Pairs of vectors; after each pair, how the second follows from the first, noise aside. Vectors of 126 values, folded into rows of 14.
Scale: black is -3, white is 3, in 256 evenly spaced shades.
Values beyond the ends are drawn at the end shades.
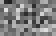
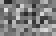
copied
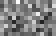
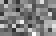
shuffled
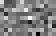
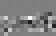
partly zeroed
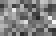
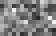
copied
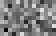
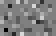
partly zeroed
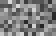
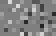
partly zeroed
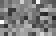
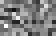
shuffled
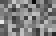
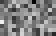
copied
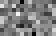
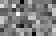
copied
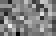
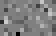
partly zeroed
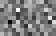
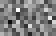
copied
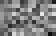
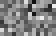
shuffled
